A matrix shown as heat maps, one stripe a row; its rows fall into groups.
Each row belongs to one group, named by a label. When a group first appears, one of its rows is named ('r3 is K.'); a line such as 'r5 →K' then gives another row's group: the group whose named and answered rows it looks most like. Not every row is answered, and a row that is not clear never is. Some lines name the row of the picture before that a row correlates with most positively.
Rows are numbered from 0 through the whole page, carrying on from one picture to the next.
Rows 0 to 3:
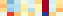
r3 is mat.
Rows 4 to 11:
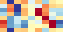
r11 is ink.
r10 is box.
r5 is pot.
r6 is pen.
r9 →box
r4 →ink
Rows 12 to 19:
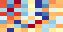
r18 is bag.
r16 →mat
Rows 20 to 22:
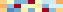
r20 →bag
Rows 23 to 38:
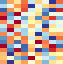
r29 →mat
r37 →bag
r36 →ink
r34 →box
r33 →pen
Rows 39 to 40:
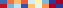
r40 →box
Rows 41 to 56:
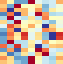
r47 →mat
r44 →pen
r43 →ink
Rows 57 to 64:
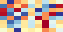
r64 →pot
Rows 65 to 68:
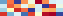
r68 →box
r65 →pen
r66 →mat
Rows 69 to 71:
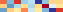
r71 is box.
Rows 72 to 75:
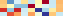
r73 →bag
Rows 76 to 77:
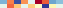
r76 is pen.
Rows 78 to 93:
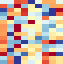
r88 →box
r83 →bag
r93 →pot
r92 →pot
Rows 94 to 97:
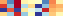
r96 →pot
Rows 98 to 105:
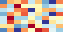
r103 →mat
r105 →pen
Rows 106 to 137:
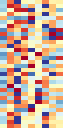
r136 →pot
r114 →box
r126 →pen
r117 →ink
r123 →pot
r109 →mat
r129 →pen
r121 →mat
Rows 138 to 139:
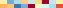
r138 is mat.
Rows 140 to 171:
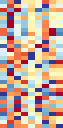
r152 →mat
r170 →mat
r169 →pot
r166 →pen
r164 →pen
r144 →ink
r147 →box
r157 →ink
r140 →pot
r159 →pot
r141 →mat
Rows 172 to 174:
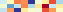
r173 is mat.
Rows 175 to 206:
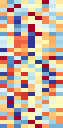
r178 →bag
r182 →bag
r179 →pen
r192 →mat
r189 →box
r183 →pen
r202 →bag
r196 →box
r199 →ink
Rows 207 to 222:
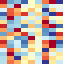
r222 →mat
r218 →box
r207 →box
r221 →pot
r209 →mat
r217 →box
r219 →mat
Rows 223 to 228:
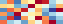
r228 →box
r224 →bag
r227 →pen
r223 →pen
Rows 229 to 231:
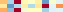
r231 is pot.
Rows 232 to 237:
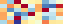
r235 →bag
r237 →pot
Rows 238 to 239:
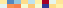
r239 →mat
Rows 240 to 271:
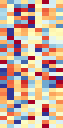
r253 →pot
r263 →ink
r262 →ink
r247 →ink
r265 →bag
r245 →bag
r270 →pot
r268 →mat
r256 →mat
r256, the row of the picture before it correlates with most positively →239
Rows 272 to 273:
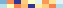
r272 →pot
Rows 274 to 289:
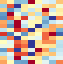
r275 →pot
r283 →pot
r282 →box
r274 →bag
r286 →pen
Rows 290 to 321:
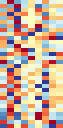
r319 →pen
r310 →mat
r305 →box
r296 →pen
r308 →mat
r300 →ink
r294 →pot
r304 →bag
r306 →pot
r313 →ink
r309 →pot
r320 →box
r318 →pen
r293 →ink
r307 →ink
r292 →pen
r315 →pot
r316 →mat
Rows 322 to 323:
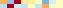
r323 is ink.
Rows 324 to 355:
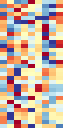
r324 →bag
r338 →mat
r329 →bag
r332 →mat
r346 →pen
